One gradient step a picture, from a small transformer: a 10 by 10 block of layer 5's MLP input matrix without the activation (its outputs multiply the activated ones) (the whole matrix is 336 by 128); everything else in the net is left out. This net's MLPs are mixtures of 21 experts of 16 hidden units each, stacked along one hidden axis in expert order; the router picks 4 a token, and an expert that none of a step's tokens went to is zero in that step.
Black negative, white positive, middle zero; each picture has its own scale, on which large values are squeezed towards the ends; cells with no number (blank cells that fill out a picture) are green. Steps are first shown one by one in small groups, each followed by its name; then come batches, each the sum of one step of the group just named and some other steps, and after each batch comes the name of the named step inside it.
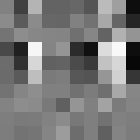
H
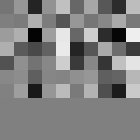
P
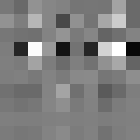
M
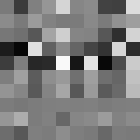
M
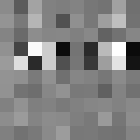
M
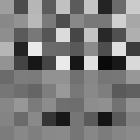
M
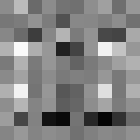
P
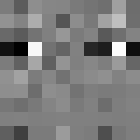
M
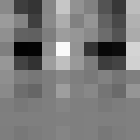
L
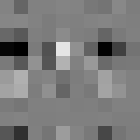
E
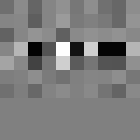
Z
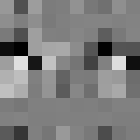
E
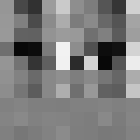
L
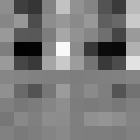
L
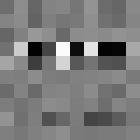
Z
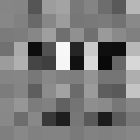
Z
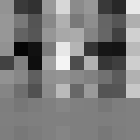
L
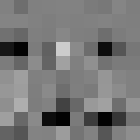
E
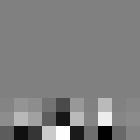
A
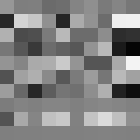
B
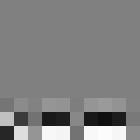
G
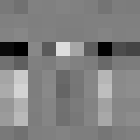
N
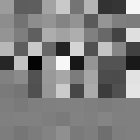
A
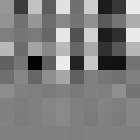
G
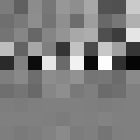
A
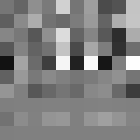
B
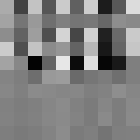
A
